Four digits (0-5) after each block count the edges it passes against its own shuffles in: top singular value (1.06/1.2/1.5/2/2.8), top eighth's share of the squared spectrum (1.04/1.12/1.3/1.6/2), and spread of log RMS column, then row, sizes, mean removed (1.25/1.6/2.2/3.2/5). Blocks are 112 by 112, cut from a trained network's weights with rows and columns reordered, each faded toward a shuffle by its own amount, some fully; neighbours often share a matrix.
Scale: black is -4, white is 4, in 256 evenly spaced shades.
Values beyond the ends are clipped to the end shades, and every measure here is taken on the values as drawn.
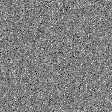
0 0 0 0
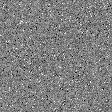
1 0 0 0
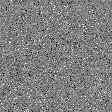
0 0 0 0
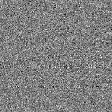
3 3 0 2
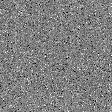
0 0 0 0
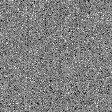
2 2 0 1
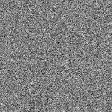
3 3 0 1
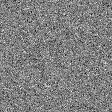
0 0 0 0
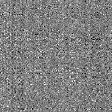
3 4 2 3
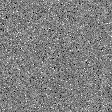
0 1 0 0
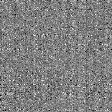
2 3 1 3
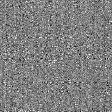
2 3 1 3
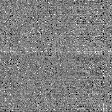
3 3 3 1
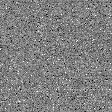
1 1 0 0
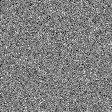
2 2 0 0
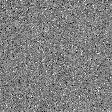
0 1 0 0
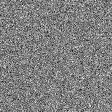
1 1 0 0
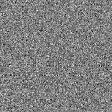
3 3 0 2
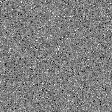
2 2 0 1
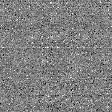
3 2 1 1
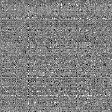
4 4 3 2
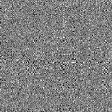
4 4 3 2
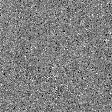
1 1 0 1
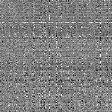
4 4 3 2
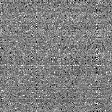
3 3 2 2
